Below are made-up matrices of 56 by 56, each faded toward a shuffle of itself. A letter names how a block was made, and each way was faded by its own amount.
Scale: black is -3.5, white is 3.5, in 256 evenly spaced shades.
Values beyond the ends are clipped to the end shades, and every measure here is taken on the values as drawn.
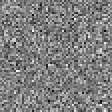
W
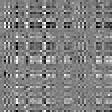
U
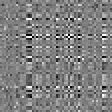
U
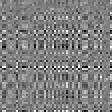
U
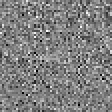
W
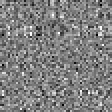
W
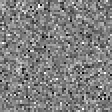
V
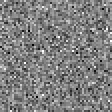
V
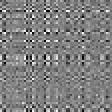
U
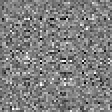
W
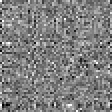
W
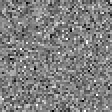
V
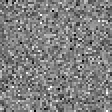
V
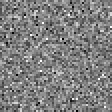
V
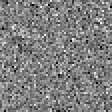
V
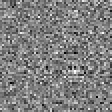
W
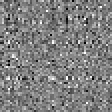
W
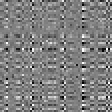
U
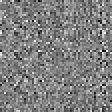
W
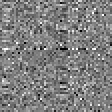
W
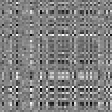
U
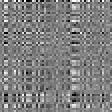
U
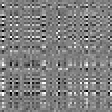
U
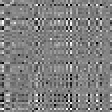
U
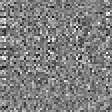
W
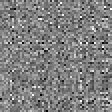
W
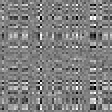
U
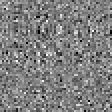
W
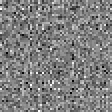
W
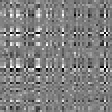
U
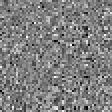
W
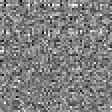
W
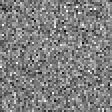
V
